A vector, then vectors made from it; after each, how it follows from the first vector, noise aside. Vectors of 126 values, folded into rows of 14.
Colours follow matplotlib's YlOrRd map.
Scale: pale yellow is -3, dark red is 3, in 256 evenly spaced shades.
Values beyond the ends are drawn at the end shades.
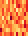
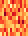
wrapped around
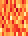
negated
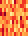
wrapped around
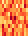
wrapped around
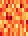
wrapped around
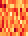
wrapped around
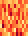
wrapped around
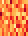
wrapped around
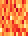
negated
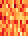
wrapped around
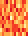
negated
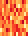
negated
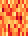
wrapped around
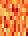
wrapped around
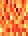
negated
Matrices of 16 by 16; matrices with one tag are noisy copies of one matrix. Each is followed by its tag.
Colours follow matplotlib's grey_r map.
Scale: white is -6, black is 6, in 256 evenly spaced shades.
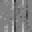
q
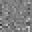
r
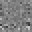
r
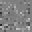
r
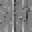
q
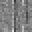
q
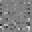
r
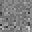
r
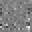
r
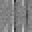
q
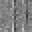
q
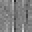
q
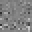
r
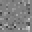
r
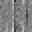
q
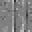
q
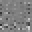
r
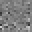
r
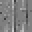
q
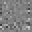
r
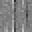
q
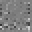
r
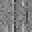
q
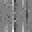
q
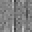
q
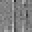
q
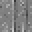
q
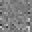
r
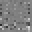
r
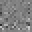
r
